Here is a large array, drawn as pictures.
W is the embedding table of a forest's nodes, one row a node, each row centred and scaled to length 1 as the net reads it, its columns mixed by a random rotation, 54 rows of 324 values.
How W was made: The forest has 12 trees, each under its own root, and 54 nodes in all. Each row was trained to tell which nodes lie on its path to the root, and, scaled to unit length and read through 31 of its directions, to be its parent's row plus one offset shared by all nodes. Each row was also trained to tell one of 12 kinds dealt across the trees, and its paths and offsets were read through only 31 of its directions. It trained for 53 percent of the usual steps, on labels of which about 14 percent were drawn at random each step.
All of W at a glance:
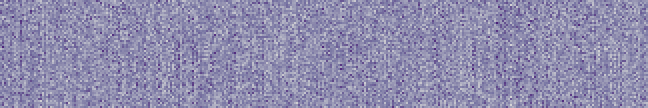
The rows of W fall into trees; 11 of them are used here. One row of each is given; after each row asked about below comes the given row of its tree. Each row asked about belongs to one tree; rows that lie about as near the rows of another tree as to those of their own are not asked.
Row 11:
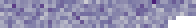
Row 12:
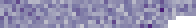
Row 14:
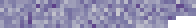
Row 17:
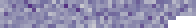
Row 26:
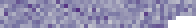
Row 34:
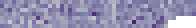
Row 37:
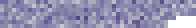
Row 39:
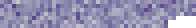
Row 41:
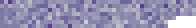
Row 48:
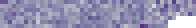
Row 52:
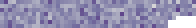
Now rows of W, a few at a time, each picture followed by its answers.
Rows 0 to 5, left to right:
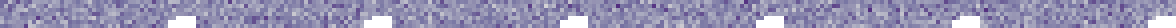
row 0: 52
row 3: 17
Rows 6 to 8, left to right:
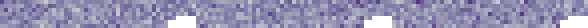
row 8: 17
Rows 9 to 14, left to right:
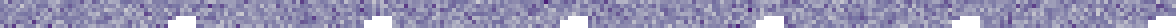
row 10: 39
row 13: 37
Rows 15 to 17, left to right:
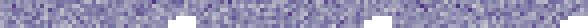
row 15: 11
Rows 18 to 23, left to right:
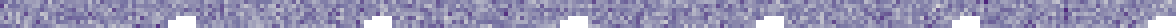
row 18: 37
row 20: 39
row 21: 11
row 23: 12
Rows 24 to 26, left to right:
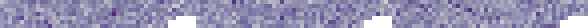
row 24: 17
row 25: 34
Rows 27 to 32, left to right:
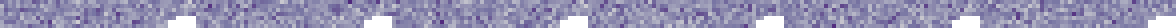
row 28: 11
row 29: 52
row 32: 11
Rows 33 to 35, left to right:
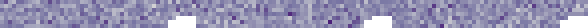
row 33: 52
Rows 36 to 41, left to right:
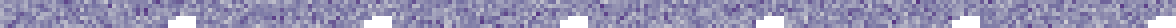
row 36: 26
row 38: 26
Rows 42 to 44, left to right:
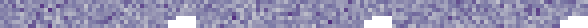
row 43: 11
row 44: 26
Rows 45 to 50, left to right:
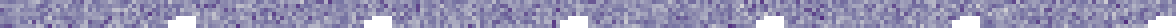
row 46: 37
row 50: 14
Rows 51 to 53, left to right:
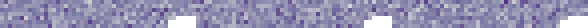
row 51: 52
